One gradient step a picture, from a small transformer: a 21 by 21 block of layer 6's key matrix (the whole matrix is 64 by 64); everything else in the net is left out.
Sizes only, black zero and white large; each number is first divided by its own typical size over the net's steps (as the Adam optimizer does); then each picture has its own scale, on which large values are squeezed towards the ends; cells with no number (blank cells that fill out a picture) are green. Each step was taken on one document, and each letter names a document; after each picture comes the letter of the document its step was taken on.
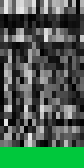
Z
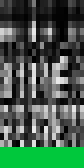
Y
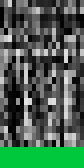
Z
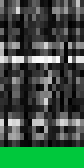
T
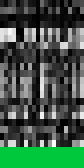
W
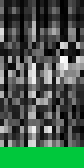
Y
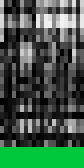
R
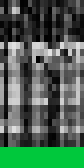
T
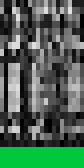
T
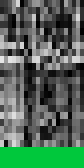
T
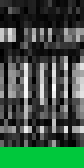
W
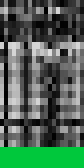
T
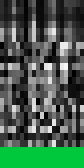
Y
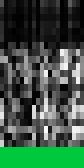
Y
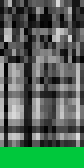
T
